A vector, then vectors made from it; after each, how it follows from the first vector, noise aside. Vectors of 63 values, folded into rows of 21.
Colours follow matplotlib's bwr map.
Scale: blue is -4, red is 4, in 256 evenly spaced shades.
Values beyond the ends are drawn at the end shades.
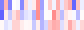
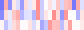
copied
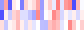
copied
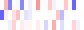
partly zeroed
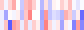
reversed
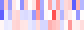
copied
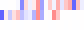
partly zeroed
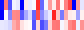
scaled up
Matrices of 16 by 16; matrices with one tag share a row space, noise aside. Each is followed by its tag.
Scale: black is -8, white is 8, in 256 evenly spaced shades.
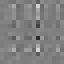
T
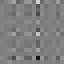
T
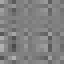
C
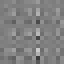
T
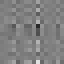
T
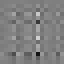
T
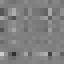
C
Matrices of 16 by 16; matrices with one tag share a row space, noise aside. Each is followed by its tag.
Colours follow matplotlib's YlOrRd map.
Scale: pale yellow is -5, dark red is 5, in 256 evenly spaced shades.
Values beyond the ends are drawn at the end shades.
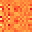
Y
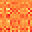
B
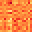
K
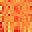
Y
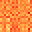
B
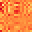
Y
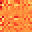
Y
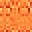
B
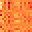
Y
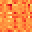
K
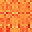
B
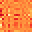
Y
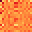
Y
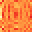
Y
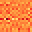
B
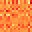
B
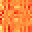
Y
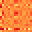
Y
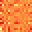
Y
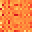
Y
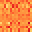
B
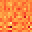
K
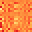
Y
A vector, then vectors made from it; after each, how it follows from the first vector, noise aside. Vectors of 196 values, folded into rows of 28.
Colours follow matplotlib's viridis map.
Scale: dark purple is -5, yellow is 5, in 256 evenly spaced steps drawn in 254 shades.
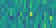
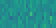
shrunk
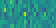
reversed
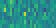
reversed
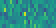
reversed
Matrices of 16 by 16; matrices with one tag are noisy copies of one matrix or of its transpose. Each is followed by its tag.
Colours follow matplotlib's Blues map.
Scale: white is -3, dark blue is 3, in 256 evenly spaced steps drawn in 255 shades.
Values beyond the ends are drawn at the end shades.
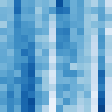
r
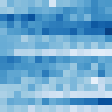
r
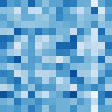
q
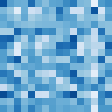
q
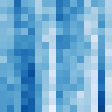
r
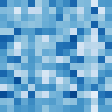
q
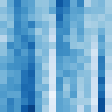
r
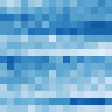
r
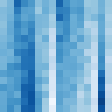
r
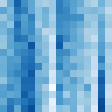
r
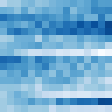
r
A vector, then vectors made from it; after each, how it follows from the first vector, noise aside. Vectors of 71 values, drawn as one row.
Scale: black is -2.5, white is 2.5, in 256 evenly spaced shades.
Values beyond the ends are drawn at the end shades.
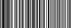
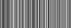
shrunk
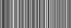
shrunk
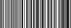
reversed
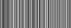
shrunk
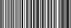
reversed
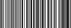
reversed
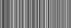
shrunk
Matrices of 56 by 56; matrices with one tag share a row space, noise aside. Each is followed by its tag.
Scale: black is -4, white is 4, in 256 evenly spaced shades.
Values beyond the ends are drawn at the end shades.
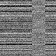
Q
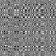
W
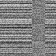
Q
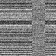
Q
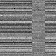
Q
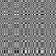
W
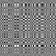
W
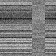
Q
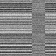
Q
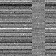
Q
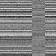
Q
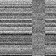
Q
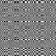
W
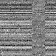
Q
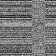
Q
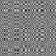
W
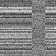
Q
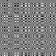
W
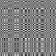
W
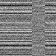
Q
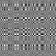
W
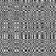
W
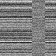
Q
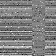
Q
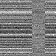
Q
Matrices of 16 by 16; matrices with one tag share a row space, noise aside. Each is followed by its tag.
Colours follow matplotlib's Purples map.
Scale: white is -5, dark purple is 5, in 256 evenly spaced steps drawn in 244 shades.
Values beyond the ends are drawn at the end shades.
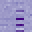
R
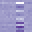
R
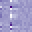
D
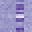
R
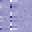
D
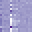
D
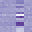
R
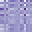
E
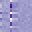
D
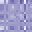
E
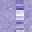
R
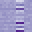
R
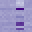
R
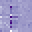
D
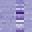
R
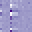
D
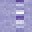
R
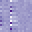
D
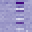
R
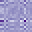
E
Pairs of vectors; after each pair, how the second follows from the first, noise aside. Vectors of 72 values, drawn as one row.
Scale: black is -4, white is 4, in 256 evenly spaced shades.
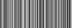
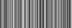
copied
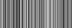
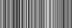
copied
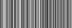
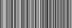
copied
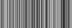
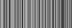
shuffled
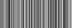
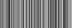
copied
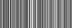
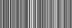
copied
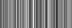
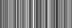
copied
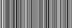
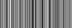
shuffled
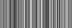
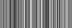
copied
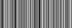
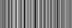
shuffled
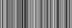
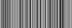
shuffled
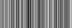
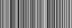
shuffled
